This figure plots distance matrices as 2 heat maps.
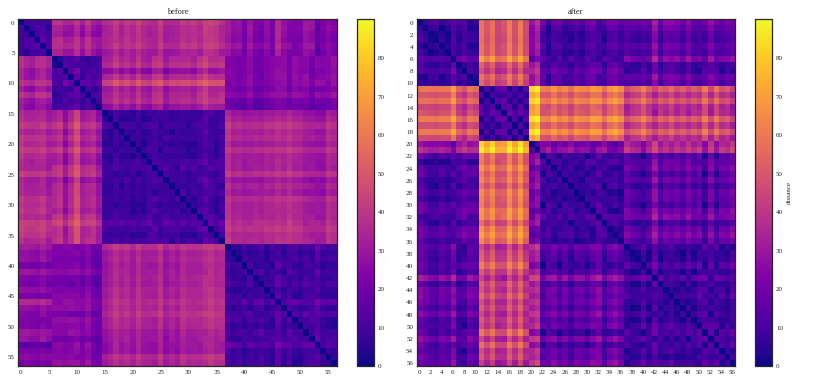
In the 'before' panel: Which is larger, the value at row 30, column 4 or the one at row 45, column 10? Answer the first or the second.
the first
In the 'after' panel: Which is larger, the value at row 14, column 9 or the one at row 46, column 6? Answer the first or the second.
the first
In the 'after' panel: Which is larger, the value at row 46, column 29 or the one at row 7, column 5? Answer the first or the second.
the first
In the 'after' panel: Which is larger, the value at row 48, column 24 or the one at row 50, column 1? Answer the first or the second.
the first
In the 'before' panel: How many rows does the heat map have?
57
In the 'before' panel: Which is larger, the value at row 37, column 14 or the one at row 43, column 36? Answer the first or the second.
the second
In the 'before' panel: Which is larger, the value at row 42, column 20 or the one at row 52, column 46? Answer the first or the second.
the first
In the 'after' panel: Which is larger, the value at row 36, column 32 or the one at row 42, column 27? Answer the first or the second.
the second
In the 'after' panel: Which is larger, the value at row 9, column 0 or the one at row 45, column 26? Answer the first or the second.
the second
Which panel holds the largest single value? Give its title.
after
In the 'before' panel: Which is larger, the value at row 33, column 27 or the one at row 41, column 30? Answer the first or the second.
the second
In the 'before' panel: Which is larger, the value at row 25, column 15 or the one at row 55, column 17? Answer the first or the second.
the second
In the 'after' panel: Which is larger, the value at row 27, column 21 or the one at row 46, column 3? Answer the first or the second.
the first
